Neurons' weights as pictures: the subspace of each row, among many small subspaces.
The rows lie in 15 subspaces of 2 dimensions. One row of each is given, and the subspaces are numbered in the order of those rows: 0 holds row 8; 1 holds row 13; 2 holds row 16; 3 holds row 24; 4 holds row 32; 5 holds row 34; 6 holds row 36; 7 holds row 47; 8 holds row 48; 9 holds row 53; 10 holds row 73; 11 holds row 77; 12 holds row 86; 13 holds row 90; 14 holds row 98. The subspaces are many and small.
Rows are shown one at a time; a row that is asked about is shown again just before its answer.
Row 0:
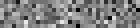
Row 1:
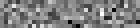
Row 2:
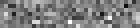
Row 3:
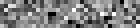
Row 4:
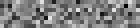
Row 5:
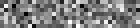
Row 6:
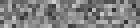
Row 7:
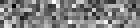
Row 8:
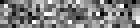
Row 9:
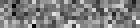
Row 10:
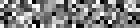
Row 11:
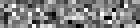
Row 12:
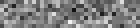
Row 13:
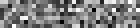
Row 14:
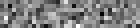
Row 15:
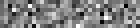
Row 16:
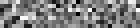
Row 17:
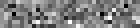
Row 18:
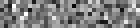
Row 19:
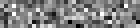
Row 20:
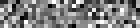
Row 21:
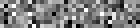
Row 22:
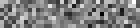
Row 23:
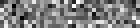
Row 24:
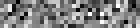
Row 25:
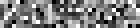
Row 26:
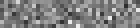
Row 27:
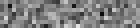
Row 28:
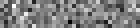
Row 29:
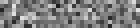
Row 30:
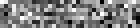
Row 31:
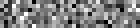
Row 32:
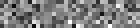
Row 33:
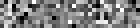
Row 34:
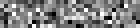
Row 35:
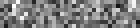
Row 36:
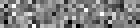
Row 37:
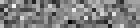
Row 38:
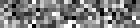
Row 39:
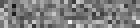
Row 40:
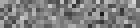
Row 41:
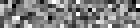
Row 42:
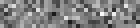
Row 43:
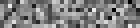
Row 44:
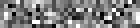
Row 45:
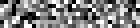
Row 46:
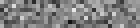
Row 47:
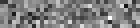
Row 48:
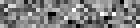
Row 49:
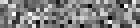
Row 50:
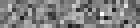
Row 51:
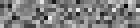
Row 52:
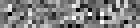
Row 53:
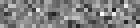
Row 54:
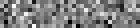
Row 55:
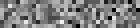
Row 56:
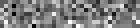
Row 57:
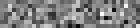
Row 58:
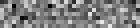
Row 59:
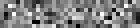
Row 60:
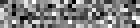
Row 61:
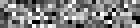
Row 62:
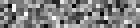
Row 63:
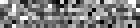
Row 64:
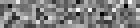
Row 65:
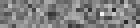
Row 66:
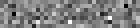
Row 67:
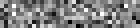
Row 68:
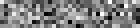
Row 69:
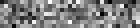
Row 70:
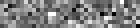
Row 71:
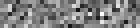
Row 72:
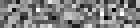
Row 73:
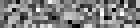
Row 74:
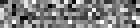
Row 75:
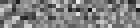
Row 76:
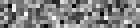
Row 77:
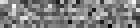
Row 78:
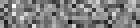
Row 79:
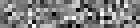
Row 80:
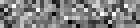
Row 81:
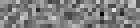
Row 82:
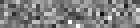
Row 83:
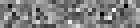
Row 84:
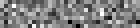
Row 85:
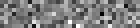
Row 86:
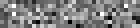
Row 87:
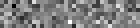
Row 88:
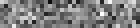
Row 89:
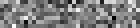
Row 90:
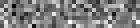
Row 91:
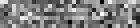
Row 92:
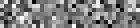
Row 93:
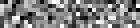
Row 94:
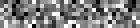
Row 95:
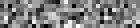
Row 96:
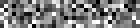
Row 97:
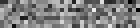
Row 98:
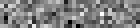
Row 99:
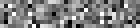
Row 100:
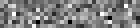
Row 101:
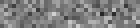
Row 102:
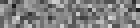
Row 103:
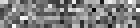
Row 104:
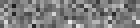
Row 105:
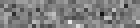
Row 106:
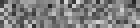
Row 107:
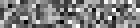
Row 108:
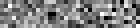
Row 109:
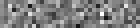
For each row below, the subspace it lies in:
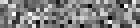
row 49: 7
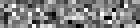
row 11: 5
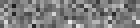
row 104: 13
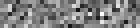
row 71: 3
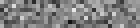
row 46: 8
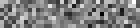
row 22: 10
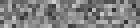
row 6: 9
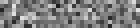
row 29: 2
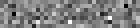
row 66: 2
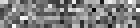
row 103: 1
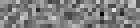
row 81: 10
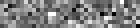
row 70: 8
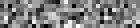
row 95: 14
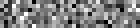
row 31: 6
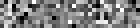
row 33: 4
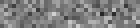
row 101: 9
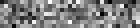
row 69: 0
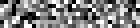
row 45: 2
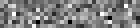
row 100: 2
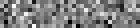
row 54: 6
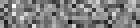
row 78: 13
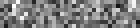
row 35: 3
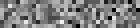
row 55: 1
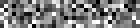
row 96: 13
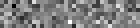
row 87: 4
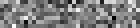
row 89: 0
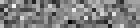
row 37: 8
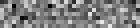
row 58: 12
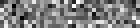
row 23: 5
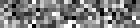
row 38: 3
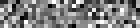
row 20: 5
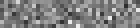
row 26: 0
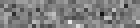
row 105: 5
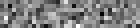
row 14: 14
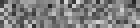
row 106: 10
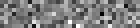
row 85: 4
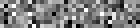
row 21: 6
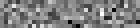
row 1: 10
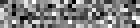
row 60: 12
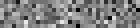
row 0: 0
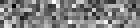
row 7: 9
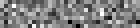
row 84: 10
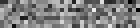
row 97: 1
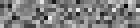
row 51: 7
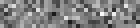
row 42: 9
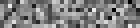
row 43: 11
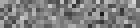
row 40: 10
